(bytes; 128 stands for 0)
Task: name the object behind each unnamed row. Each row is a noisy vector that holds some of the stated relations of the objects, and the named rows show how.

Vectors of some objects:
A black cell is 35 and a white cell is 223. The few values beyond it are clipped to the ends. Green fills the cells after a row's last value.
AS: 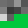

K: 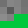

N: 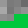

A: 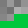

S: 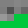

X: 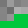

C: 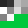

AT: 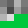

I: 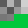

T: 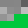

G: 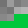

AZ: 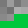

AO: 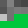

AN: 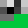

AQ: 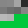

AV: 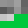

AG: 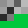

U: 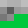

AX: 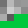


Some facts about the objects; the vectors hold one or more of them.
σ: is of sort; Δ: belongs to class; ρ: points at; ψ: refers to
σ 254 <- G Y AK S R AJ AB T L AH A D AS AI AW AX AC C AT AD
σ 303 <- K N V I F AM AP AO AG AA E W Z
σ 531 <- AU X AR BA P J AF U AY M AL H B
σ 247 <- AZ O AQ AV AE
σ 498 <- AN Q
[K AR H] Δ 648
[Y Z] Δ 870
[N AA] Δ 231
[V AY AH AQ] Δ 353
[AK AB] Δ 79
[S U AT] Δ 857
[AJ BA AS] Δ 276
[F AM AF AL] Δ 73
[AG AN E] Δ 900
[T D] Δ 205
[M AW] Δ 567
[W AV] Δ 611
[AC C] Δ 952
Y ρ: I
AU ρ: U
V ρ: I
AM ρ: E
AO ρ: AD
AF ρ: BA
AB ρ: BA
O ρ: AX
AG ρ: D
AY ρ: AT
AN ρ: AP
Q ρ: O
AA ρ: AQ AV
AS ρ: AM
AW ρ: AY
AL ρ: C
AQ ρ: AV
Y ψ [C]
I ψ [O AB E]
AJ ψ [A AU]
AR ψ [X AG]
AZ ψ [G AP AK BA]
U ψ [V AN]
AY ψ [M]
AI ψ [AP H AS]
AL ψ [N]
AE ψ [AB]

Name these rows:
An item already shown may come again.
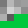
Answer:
AX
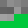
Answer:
W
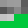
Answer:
AV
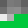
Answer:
AD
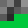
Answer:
Y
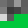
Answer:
AS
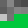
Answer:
AO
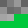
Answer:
AH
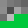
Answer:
AW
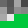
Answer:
AY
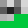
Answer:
AP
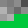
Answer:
AC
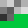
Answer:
AU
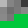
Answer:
AA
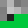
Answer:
Q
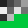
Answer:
AL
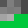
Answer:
AM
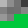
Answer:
AA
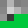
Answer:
O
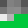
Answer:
AD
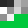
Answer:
C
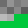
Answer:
E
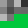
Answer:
BA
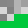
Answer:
D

